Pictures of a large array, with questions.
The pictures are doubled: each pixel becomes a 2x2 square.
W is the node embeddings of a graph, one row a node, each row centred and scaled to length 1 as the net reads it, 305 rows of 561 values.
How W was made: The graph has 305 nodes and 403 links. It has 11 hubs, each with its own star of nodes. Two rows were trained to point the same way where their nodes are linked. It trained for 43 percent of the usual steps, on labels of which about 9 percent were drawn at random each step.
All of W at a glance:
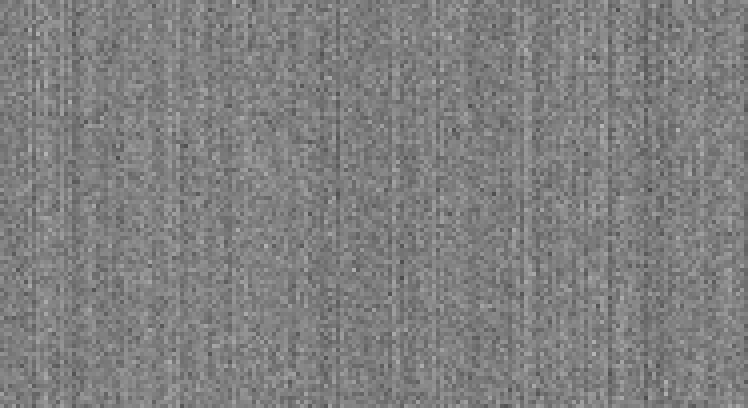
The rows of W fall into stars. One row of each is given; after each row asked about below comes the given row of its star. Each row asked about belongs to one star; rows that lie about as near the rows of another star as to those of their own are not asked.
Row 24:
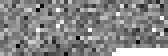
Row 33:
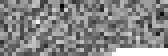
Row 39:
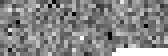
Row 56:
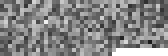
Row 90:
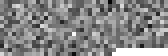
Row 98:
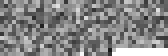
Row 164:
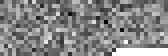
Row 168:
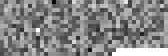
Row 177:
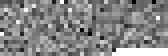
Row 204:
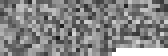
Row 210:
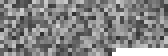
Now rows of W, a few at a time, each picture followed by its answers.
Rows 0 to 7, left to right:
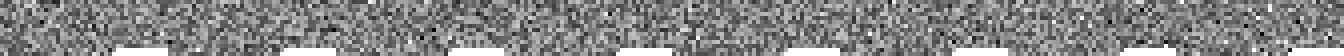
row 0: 204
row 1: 33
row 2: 177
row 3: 164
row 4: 33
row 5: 33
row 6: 39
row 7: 56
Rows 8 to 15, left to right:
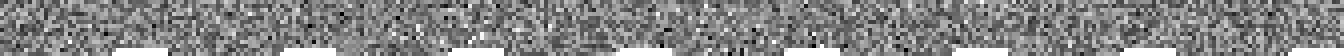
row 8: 177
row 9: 210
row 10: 24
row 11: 33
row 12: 90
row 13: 168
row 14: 24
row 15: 204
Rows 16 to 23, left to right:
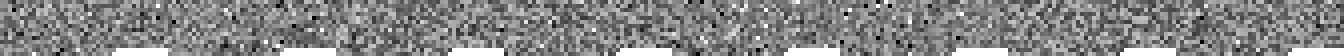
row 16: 56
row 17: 24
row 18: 164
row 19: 164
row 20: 210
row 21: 39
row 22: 177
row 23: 210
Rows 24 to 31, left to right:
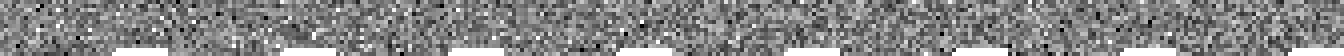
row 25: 24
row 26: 33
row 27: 98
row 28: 24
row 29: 164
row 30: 90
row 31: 210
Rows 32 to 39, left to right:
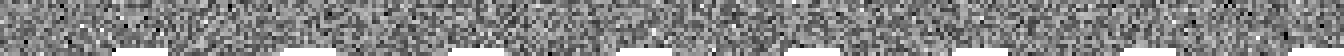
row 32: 24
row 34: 24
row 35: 24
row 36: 98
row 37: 90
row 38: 33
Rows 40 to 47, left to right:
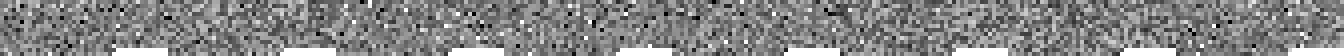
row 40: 168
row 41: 56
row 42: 177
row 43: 39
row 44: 204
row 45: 98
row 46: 164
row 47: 210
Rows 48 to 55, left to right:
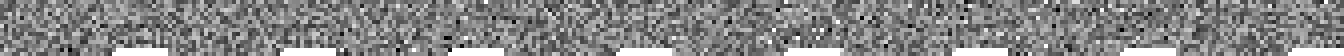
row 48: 90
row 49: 90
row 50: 56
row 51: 164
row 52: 24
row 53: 90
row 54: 56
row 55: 98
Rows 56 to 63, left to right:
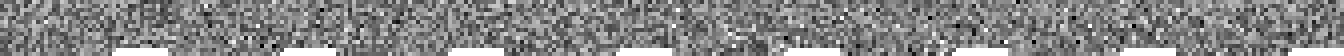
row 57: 98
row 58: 164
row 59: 56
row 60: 24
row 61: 90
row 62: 24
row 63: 33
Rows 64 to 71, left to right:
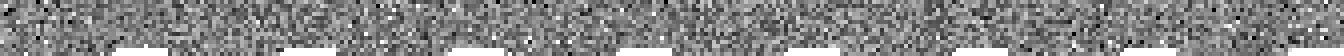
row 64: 39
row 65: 204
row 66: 33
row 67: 33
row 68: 168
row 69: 98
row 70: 98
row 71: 24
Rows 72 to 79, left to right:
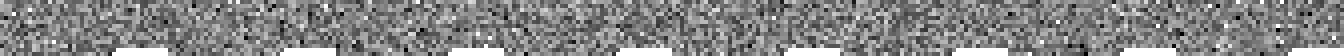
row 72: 177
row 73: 56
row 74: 90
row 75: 168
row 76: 90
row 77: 164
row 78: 210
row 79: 177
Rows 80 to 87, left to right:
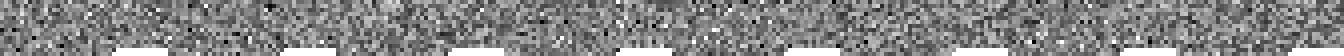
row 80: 56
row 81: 98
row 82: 90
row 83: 164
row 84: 33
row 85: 24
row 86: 33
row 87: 98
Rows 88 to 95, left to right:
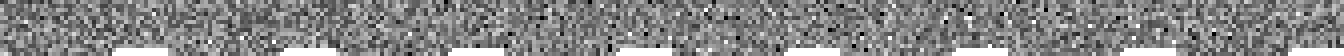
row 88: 204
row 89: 39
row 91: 204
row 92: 204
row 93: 168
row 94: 24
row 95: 164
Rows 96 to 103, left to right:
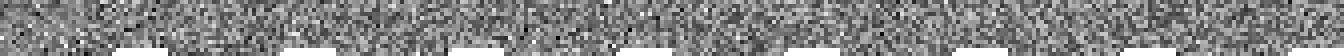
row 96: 98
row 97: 33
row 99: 98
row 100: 24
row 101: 204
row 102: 56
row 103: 98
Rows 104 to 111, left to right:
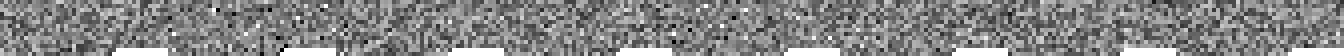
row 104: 24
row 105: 56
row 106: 33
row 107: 98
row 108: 177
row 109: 39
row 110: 210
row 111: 24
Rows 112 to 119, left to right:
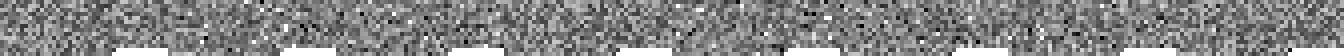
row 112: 39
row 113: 210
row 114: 90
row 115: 168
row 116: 177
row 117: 168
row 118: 98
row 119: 168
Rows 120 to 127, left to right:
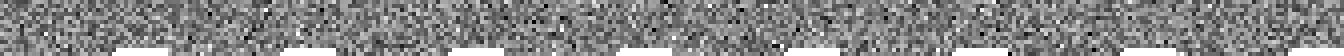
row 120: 177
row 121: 98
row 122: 210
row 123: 168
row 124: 98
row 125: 204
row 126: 210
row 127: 177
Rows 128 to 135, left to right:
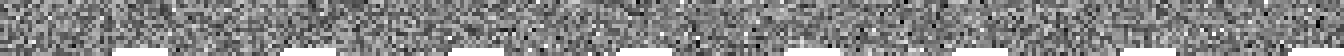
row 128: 210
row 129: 56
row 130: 177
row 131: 177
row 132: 33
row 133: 98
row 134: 90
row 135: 90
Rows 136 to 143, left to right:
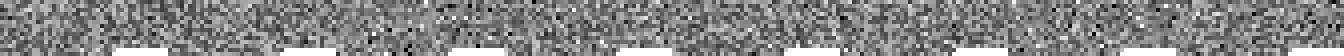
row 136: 210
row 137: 168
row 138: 90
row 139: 204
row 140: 210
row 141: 168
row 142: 56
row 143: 33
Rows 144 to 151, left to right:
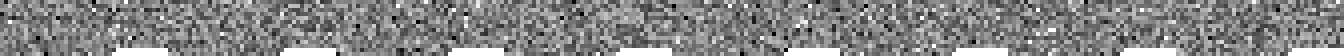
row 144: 210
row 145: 177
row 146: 168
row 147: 24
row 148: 164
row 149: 56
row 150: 33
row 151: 164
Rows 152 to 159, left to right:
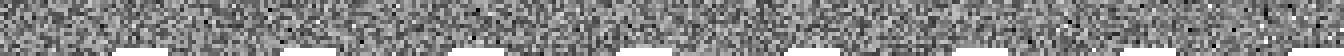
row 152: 90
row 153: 164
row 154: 39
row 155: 33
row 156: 98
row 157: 33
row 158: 90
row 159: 90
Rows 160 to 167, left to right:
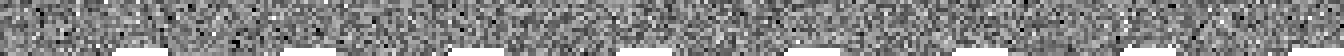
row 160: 98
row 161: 168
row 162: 39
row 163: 210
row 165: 164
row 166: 210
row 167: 204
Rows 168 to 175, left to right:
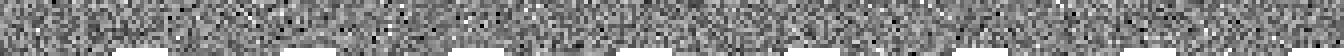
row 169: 56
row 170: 39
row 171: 90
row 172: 210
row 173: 90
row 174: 56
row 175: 90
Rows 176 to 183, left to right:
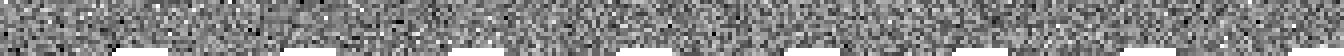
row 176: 56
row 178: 98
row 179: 204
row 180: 204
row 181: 56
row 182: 39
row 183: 168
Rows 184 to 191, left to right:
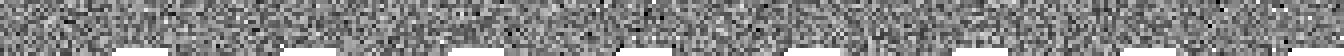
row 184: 39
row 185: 39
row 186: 24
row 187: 56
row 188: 90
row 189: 90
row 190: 168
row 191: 204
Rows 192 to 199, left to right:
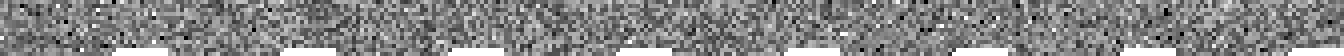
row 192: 98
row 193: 164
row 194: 168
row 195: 56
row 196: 210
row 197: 177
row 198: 204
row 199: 56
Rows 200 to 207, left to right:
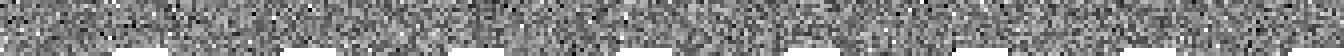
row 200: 164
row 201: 168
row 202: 210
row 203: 39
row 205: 204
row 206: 168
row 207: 90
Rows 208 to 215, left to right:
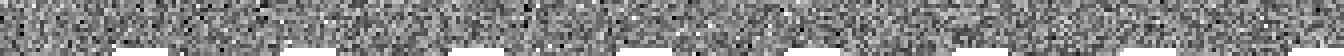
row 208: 168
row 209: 33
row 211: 168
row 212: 210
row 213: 24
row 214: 33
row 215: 98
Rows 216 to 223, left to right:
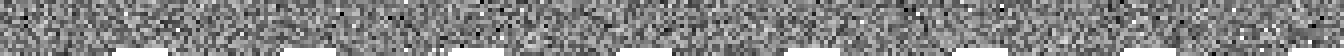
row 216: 204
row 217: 168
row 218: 204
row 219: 33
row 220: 210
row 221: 164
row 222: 177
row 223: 24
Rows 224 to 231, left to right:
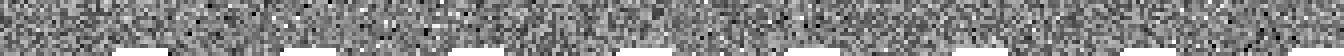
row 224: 168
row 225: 168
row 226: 177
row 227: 210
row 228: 164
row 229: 204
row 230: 164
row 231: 90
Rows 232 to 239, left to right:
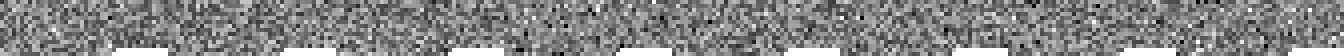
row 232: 24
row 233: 98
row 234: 98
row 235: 56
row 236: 210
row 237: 90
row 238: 39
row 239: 33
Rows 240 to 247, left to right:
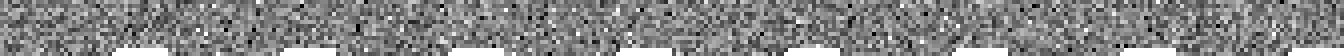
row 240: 98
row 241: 90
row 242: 33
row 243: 204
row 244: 177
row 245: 168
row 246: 56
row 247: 210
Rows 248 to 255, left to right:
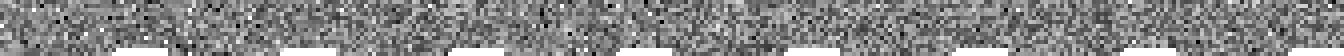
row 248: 24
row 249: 56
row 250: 98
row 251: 98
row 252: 33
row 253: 24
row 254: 98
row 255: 90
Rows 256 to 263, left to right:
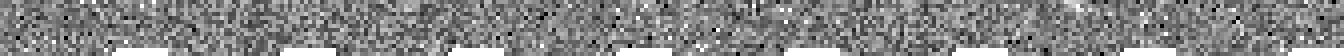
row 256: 204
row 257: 98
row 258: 168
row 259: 204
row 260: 33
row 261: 24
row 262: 177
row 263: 24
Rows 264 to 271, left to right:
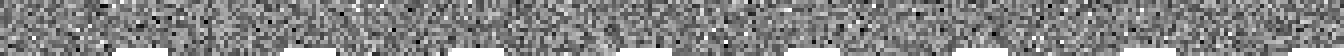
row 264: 98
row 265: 39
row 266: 90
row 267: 56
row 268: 33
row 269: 177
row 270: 33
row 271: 177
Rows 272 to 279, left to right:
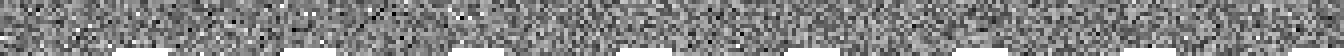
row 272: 98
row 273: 98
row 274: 204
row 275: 204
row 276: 177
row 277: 56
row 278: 24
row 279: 56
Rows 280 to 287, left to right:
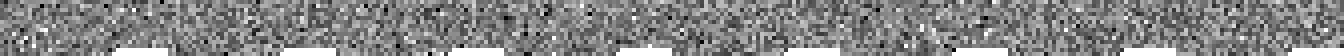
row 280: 33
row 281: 56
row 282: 56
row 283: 168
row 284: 56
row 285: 24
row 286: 168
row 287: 24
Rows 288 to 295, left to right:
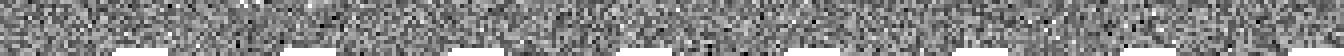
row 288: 204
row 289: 168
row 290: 204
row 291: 204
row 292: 90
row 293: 177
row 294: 164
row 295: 164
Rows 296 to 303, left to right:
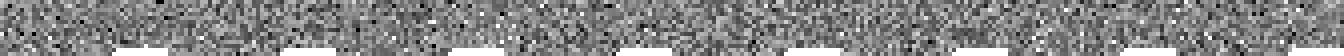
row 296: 168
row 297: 98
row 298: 164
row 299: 98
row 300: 164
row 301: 24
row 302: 33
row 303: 33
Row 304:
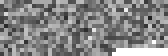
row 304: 210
